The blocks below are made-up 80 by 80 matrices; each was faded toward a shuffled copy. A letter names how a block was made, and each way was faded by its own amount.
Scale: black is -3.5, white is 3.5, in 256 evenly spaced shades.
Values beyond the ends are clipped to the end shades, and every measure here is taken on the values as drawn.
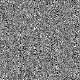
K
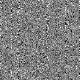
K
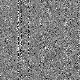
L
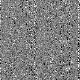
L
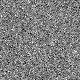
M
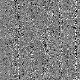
L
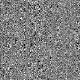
K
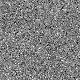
M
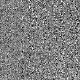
K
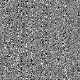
L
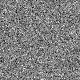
M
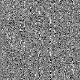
K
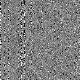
L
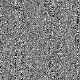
K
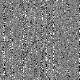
L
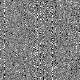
L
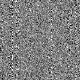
K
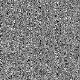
K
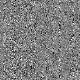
K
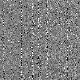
L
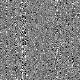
L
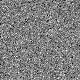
M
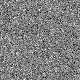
M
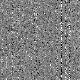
L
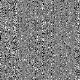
L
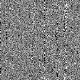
K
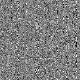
K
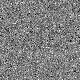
M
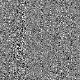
K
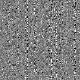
L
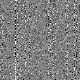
L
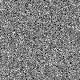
M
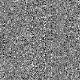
K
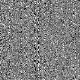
K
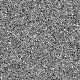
M
